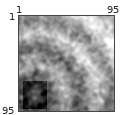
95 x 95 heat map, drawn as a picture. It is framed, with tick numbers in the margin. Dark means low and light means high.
Slope: up to the top right. Ninth with the highest average: top right. Odd patch: lower, in the bottom left. Ninth with the lowest average: bottom left. Rings: centred on the bottom left. Mirror symmetry: none.
